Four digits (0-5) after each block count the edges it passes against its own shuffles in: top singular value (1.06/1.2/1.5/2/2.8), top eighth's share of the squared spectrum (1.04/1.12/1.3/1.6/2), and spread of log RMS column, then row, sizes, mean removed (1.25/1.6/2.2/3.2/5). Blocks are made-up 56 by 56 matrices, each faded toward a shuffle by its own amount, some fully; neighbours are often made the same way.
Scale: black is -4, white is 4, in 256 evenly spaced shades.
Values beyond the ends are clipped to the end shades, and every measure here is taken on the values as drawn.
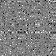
4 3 1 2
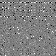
4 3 0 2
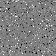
2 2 0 0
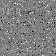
3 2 0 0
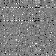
4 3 1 2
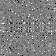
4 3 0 1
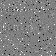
2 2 0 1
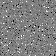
0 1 0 0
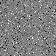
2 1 0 0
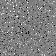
0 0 0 0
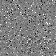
2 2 0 0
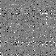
2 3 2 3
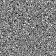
2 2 0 0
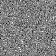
1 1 0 0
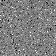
0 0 0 0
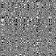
4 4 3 2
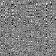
4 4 2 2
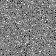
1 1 0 0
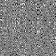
4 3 2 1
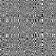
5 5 3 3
